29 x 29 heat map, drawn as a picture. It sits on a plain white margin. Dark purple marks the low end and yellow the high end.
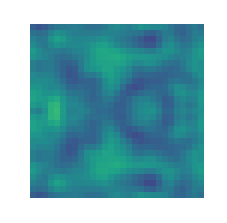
Mirror symmetry: top to bottom. Seam: none. Odd rows or columns: none. Ninth with the lowest average: centre. Grain: blotchy. Histogram: bell-shaped.
